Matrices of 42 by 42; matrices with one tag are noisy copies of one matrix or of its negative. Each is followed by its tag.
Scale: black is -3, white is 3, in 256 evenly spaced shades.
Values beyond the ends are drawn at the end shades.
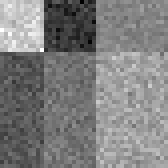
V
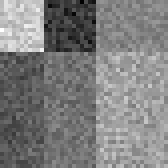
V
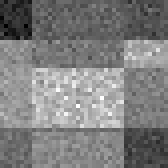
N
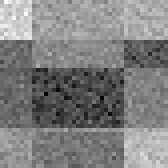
N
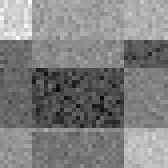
N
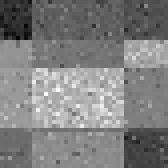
N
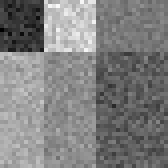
V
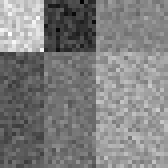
V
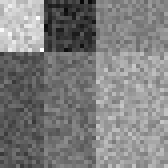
V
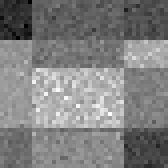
N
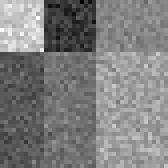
V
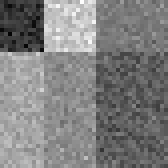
V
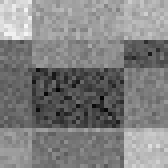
N
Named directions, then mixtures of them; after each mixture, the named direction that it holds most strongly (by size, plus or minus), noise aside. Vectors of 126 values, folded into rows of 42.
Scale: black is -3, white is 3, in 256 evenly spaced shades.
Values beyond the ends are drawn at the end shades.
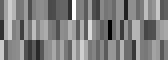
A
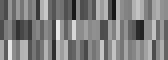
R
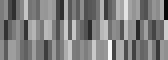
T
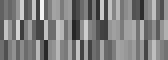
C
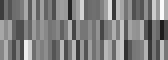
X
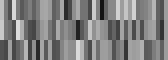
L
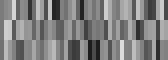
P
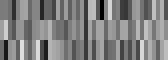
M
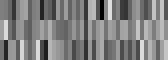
M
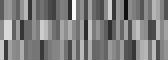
A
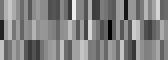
A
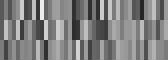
C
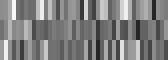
M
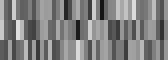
L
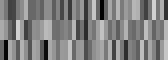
M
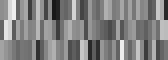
P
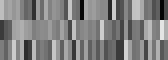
X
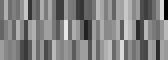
T
